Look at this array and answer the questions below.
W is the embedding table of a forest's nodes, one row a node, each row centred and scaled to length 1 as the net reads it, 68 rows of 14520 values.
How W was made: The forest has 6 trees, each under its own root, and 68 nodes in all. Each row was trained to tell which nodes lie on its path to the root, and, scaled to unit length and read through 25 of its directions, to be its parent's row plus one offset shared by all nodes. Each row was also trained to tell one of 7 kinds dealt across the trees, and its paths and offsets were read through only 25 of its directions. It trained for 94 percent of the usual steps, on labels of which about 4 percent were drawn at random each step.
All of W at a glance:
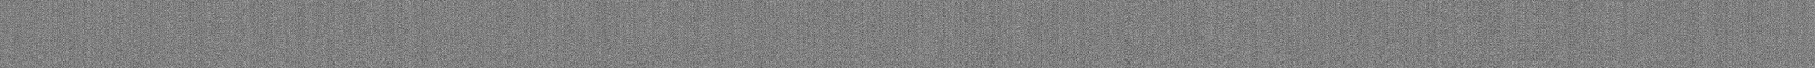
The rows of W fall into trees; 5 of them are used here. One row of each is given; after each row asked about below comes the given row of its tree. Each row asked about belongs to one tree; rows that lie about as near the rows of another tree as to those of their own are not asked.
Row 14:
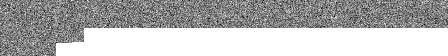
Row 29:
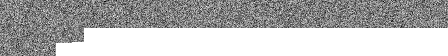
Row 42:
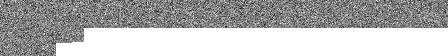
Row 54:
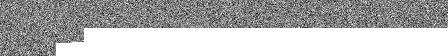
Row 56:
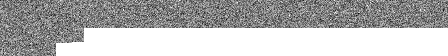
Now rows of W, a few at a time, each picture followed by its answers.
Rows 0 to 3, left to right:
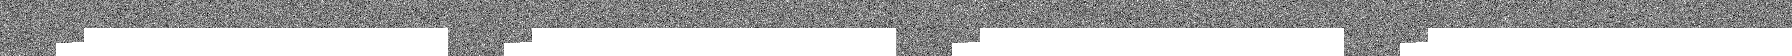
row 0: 14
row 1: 54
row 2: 54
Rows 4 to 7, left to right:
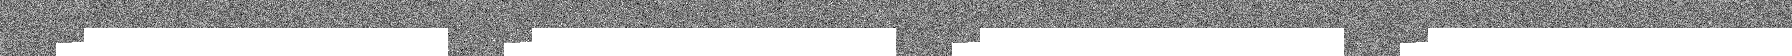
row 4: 42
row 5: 42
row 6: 54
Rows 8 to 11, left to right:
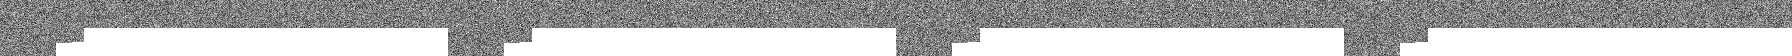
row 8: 42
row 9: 14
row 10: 54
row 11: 14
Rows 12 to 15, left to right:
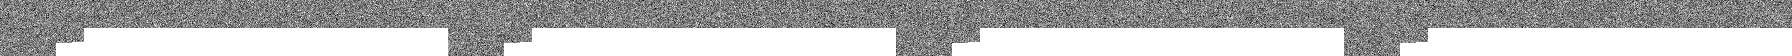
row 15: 42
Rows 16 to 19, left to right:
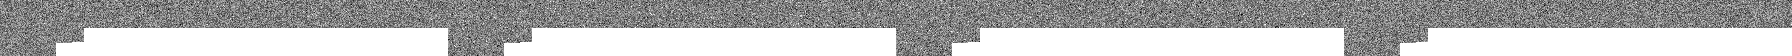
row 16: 42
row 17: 29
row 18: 54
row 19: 42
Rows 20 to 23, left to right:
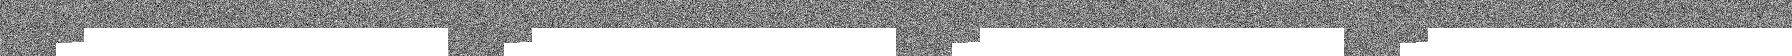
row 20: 54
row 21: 54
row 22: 56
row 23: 29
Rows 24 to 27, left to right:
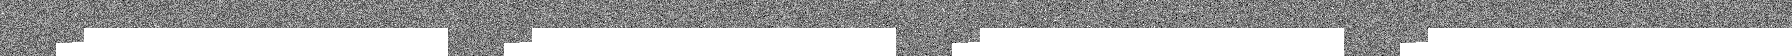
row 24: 42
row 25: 14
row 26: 42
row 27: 54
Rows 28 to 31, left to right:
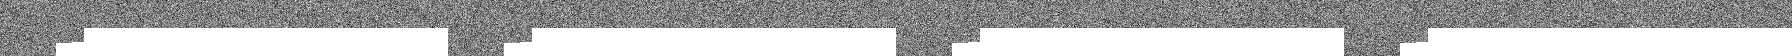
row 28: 14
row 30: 42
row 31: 54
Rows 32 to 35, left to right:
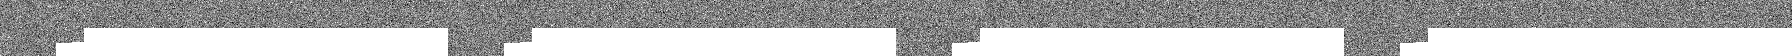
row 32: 42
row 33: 29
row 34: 42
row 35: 14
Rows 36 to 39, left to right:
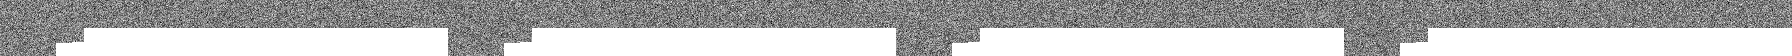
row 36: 42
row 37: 56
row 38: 42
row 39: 56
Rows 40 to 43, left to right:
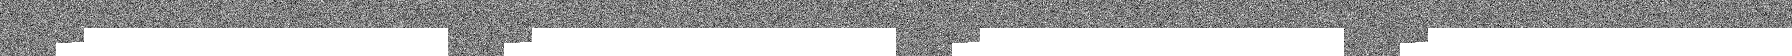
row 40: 14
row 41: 56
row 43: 14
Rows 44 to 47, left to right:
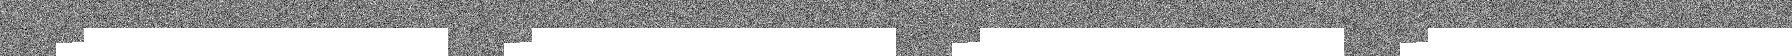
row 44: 42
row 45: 54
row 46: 14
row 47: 54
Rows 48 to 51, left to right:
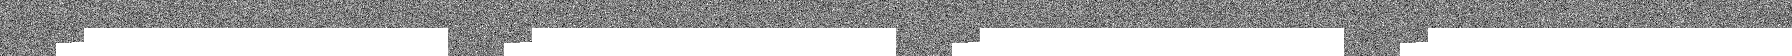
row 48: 14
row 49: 56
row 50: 29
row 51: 14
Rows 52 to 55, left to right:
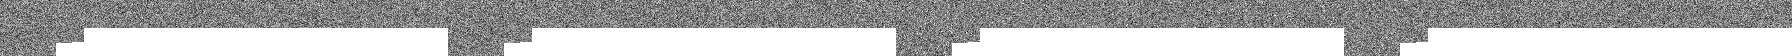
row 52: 14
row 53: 56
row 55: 29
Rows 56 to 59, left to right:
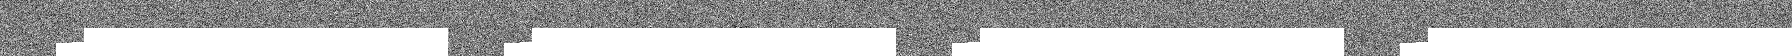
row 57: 29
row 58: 14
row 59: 14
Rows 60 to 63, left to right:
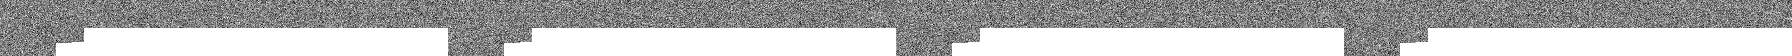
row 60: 14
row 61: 42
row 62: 42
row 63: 54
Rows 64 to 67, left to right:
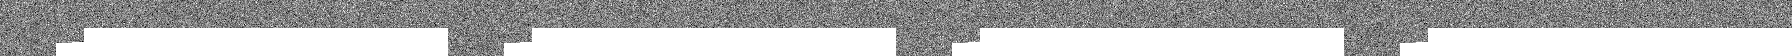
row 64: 54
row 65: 56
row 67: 54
